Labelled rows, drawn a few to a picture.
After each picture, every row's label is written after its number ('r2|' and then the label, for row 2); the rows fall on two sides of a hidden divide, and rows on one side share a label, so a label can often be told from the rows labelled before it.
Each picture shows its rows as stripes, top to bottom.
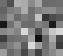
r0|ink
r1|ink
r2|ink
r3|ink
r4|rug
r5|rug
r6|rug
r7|rug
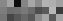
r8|rug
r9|rug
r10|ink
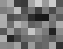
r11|rug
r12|ink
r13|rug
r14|ink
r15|ink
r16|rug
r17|rug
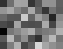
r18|ink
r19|rug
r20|ink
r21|ink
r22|ink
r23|rug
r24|ink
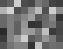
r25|ink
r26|rug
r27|rug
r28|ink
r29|ink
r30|ink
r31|ink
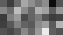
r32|ink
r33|ink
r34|ink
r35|ink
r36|ink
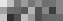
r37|rug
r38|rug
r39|rug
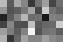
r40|ink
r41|rug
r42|ink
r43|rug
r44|rug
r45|rug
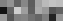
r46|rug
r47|ink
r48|ink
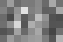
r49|rug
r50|ink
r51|ink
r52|ink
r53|ink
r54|ink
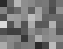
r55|ink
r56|ink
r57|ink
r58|rug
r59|rug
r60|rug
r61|rug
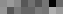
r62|ink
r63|rug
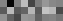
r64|ink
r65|rug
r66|rug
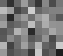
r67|ink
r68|rug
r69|ink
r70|rug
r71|ink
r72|ink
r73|ink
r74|ink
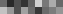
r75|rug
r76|rug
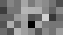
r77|ink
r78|ink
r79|ink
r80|ink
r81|ink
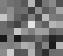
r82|rug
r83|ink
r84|rug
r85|rug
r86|ink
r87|ink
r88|ink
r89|rug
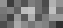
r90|rug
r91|rug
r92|rug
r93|ink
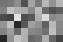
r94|rug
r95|ink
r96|ink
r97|rug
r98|rug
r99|ink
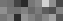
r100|rug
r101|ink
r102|rug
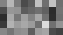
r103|rug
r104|ink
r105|ink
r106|ink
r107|ink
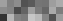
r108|rug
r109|rug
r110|ink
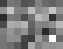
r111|ink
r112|rug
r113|ink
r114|ink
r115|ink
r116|rug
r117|rug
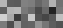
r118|rug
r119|ink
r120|rug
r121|ink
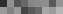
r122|ink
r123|rug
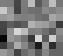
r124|rug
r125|rug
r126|rug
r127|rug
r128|ink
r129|ink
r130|ink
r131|rug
